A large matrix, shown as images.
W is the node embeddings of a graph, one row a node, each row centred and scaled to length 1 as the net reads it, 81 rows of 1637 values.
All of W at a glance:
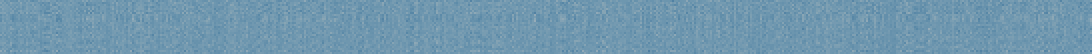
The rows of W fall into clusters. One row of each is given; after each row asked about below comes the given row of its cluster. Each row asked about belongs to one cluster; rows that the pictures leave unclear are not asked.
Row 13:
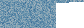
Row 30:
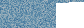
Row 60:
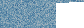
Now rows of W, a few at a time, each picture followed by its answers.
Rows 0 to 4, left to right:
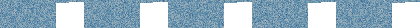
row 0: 60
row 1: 30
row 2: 30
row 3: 13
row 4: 60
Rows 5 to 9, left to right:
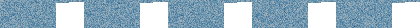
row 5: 13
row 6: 60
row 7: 13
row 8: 60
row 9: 30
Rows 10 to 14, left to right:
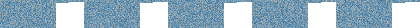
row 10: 13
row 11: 13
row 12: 30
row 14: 13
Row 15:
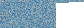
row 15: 13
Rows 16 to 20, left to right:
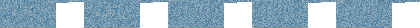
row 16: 60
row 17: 60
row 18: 13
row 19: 13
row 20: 13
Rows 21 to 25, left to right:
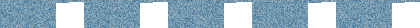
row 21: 60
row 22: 30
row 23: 30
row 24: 13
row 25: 30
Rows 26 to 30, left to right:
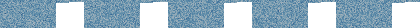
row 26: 30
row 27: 30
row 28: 30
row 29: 30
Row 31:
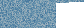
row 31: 60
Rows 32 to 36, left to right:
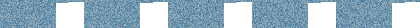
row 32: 30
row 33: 13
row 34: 30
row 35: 13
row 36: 60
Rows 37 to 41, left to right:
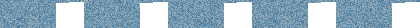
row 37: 30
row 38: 13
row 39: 13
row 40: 30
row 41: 13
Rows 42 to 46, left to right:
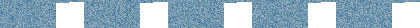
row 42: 60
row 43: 13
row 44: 13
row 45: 30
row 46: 60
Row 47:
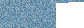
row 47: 13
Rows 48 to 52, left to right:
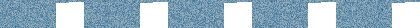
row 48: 60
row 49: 30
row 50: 60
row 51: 30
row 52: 13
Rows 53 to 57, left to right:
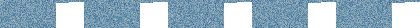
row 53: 13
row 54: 60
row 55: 30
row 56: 30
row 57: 13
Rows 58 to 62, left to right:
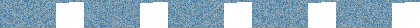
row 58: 60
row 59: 30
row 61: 60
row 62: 13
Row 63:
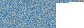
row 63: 60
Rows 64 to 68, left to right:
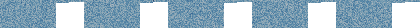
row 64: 13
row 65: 13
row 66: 30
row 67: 13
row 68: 60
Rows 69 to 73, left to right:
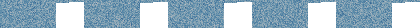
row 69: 60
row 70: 30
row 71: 30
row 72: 13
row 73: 60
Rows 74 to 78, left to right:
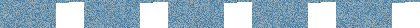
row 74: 30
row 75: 13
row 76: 13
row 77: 13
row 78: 30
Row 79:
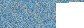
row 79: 60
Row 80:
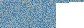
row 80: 13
